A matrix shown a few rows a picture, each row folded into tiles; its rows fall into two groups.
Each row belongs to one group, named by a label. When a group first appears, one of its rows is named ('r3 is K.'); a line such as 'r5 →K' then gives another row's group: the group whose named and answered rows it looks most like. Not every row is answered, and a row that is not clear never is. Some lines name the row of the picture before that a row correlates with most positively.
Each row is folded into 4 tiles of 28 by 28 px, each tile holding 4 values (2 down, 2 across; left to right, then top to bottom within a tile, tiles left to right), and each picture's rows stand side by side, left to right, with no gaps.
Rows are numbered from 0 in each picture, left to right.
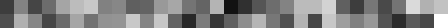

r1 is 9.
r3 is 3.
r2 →3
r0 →3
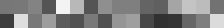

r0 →9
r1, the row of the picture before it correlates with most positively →3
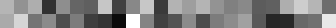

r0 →9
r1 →3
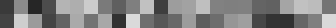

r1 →3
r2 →3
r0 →3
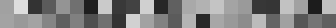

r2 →9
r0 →9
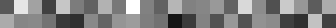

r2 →9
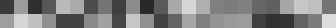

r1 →3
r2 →3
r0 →9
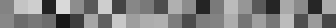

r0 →9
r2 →9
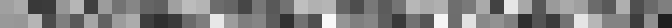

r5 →9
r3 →3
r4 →9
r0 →9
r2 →3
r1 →3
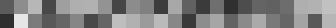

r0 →3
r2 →3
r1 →9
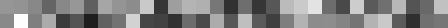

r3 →9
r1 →3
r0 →9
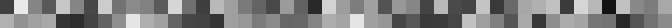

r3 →9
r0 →9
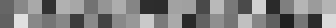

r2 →3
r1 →9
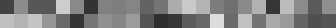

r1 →3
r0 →9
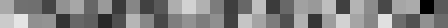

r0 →9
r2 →3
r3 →9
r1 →3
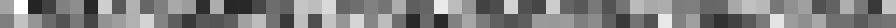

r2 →3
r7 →9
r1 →9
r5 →3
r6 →3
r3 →9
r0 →9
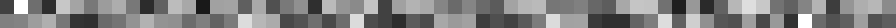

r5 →3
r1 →9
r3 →3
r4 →3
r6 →3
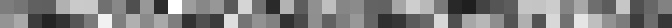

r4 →3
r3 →3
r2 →9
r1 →9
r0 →3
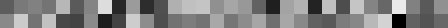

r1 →3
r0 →9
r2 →9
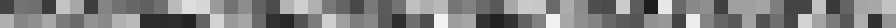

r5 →9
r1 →3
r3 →3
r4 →3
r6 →3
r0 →9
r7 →3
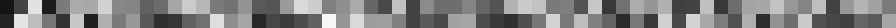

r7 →3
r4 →3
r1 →3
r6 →3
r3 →9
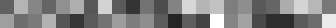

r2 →3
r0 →9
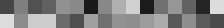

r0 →9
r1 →9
